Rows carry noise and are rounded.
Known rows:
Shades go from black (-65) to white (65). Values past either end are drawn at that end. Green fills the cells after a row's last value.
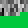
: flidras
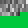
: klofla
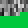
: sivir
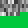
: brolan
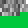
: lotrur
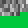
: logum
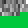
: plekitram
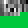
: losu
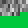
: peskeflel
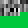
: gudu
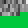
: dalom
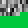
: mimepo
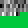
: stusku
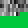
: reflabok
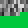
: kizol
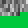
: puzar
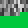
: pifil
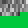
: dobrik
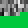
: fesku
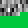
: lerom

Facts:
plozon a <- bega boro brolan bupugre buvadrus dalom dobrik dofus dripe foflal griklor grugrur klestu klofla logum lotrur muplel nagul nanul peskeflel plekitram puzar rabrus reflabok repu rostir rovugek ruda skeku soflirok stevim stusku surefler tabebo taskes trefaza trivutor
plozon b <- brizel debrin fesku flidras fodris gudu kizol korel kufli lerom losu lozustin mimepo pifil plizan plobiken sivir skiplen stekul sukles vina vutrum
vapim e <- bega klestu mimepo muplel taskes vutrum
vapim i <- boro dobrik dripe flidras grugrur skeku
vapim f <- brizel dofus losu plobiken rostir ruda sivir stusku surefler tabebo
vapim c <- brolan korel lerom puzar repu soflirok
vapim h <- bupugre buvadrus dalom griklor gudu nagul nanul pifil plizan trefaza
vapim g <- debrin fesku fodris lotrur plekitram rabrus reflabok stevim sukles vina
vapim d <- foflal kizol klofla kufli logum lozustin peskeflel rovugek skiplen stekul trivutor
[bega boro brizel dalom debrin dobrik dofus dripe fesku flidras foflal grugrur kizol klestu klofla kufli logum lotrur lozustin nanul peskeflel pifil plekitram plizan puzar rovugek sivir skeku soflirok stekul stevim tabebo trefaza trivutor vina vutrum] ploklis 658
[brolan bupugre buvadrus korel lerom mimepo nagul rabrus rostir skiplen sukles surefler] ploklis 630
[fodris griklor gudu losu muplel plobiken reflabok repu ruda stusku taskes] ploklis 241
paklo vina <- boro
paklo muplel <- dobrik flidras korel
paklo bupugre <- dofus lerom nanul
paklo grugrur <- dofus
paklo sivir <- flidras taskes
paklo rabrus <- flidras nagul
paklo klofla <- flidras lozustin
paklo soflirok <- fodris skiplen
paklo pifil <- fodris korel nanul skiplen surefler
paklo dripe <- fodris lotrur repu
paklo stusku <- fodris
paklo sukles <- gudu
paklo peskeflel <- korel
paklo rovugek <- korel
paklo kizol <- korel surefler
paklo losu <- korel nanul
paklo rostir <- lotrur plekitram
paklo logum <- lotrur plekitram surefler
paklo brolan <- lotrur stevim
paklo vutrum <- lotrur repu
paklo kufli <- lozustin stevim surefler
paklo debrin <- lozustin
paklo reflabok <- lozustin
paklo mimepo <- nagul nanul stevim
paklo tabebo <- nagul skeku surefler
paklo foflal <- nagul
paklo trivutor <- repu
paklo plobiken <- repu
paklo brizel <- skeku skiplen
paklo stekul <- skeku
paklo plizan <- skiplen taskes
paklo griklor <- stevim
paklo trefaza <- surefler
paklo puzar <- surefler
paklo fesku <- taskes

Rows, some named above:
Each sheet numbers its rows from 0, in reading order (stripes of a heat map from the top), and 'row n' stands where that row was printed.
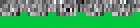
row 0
soflirok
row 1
stevim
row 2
losu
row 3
tabebo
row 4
rabrus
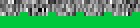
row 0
surefler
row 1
gudu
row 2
tabebo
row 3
nanul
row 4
ruda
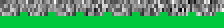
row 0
dripe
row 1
dofus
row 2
tabebo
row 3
kufli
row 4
trivutor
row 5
pifil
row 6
fodris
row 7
surefler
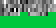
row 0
plobiken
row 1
stevim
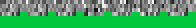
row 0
grugrur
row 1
foflal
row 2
grugrur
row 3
vina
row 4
nagul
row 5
bupugre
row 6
boro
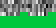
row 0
brolan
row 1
repu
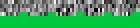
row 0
rostir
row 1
skeku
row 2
sukles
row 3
gudu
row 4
taskes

